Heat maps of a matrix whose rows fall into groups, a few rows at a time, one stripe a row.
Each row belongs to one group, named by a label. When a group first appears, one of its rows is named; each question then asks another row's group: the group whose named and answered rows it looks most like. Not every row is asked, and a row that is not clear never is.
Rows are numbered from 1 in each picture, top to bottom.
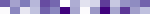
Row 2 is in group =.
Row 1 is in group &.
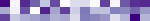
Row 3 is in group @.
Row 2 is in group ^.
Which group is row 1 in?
&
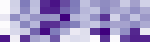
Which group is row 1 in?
=
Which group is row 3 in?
=
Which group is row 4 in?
=
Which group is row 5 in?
=
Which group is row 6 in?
&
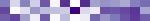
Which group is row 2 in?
&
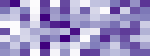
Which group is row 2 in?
^
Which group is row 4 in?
=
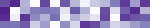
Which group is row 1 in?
^
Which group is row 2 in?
&
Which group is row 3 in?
&
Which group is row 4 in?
@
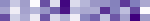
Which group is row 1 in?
^
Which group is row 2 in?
=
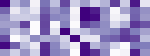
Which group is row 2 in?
@
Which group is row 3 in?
@
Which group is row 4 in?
@
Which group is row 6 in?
&
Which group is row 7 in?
@
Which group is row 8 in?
@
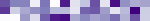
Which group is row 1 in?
^
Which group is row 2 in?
@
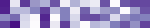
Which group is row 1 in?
&
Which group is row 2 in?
@
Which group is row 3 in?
@
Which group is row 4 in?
^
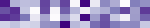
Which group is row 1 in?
@
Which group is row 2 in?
^
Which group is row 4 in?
=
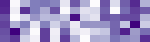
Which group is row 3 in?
&
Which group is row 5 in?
^
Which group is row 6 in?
^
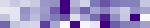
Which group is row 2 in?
=
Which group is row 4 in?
&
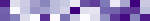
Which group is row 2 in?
&
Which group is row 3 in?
^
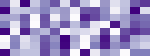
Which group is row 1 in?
&
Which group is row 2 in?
@
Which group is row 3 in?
@
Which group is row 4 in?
^
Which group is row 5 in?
&
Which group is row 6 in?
=
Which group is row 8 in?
@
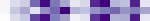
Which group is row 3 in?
=
